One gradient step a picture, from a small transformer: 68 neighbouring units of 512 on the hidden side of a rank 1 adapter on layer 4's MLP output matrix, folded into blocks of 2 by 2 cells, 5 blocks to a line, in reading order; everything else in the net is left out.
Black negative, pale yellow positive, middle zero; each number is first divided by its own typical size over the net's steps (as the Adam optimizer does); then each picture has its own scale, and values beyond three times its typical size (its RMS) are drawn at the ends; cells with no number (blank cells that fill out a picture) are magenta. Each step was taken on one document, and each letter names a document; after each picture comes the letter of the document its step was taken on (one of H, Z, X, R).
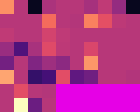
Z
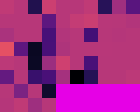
Z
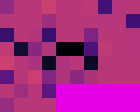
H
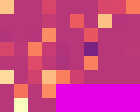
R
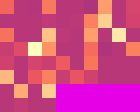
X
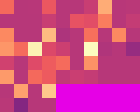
X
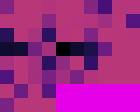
H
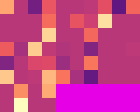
R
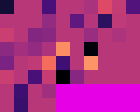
R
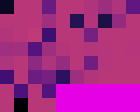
R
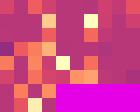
Z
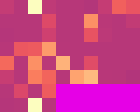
Z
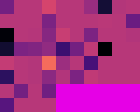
H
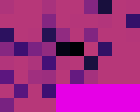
H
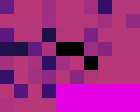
H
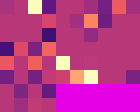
Z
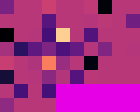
H
